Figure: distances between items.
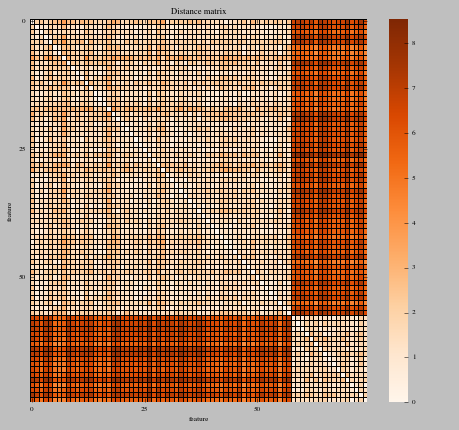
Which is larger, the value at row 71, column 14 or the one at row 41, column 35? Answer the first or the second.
the first
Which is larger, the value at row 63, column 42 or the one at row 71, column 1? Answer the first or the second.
the second
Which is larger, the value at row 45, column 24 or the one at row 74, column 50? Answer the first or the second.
the second
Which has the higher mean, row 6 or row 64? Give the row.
64
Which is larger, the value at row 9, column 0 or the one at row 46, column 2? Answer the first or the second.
the first
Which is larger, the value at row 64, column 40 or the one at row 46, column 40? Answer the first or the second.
the first
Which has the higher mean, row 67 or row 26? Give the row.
67
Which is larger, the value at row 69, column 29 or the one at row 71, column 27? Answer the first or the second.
the first
